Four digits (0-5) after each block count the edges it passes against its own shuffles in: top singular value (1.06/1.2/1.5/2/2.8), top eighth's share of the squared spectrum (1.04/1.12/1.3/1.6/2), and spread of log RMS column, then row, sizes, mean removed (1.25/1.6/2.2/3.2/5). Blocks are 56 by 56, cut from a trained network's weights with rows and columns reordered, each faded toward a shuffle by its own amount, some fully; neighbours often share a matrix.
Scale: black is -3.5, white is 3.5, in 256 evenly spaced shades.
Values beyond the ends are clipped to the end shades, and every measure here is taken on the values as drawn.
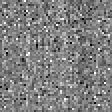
2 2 1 1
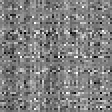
3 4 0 4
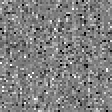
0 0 0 0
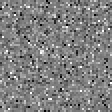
0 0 0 0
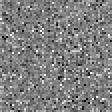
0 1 0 0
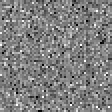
0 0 0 0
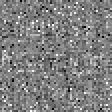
2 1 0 1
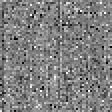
2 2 0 2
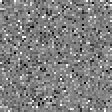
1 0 0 0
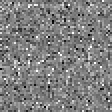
2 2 1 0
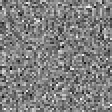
3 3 1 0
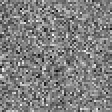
2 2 0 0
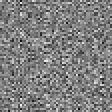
4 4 2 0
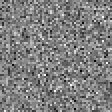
1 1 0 0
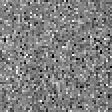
1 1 0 0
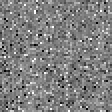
1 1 0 0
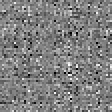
2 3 3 1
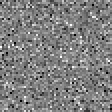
1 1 0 0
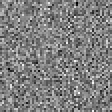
3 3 2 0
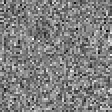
2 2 0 0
